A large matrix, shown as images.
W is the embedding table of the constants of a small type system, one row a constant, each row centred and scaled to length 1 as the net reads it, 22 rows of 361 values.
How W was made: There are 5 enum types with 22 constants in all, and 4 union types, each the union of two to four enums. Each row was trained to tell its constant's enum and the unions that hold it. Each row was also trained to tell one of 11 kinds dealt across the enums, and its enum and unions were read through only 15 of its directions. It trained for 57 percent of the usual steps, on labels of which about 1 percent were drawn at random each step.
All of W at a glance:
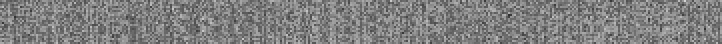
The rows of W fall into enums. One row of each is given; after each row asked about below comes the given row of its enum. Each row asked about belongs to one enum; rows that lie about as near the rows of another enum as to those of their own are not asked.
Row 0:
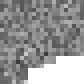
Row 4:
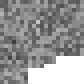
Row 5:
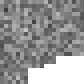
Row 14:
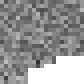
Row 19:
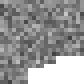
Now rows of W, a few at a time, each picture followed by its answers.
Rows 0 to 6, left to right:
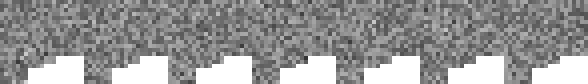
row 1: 4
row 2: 4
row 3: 5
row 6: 14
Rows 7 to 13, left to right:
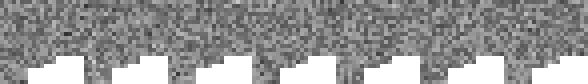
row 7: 4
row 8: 0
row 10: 14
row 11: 14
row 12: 5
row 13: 4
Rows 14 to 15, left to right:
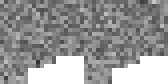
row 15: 4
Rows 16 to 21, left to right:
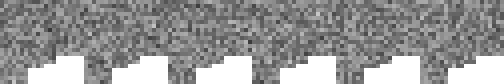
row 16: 14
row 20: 14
